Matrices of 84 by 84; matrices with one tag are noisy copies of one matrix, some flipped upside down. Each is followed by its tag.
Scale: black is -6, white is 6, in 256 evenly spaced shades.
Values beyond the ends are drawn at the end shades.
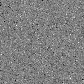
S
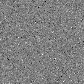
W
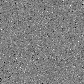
S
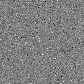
W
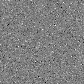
W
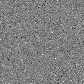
W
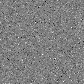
W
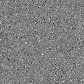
W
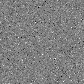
W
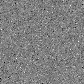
S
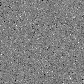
S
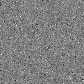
S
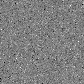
S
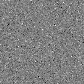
W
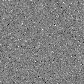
W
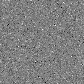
W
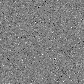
W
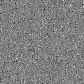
S
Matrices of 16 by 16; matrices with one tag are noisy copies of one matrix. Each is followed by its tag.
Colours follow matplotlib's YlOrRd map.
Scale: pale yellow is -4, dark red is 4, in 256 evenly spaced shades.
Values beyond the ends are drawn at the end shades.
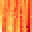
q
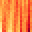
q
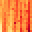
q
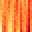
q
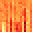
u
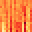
u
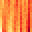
q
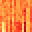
u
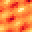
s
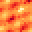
s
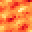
s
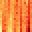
q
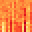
u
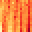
q
